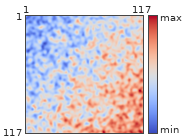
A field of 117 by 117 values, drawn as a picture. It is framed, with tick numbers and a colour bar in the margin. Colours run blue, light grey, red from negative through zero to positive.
Ninth with the highest average: bottom right. Odd rows or columns: none. Slope: up to the bottom right. Ninth with the lowest average: top left. Grain: blotchy.
